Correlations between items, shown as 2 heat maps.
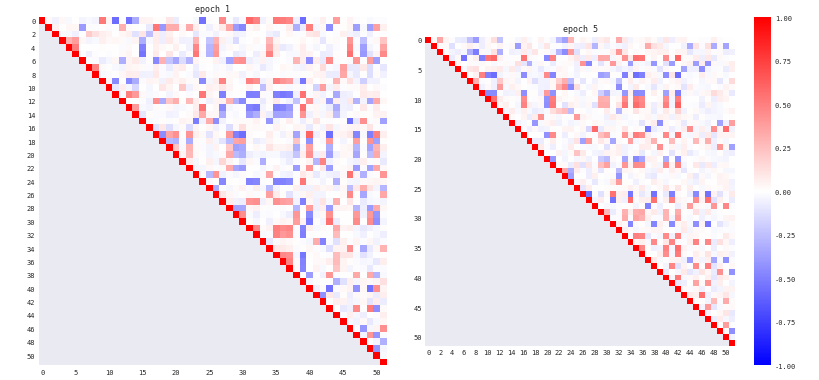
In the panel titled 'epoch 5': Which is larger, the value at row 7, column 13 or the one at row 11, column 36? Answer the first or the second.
the second
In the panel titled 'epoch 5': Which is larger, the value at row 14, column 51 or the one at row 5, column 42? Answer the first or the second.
the first
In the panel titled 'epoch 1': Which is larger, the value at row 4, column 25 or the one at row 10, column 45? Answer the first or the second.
the second
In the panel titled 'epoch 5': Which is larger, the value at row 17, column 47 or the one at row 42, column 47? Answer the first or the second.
the first
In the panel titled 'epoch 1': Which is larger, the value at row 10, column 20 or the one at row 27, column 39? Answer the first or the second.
the first
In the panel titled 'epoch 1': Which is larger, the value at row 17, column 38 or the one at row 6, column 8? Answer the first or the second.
the second
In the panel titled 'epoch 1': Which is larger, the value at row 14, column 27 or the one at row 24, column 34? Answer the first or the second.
the second
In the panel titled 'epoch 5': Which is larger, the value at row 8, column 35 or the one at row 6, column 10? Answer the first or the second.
the first
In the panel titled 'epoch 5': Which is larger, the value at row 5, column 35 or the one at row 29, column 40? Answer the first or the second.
the second
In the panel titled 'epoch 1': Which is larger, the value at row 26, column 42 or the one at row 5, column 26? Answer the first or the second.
the second
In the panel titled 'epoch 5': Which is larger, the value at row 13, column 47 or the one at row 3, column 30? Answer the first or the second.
the second
